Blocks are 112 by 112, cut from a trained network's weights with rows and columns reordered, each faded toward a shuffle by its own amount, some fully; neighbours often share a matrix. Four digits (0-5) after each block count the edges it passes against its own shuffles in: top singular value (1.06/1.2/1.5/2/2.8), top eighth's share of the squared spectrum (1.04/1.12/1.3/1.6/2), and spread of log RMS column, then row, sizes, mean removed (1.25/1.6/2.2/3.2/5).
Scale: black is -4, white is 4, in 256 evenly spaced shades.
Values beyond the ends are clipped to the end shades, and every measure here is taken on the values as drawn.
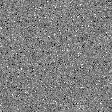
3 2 0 1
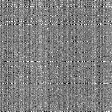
5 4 1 4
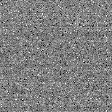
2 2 2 0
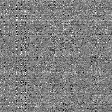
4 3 3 0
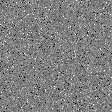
0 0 0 0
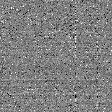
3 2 2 0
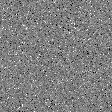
0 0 0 0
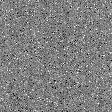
1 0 0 0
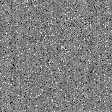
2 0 0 0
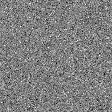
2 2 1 0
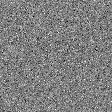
0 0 0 0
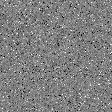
0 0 0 0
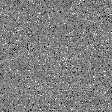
1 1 1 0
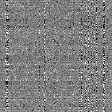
4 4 4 0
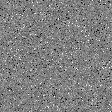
0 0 0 0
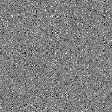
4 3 2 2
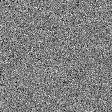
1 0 0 0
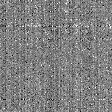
4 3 1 2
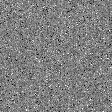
1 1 0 0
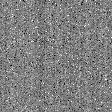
2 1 0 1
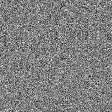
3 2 1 1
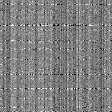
5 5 2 4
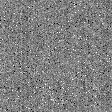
2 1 0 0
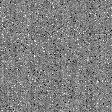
2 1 0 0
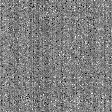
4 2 0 2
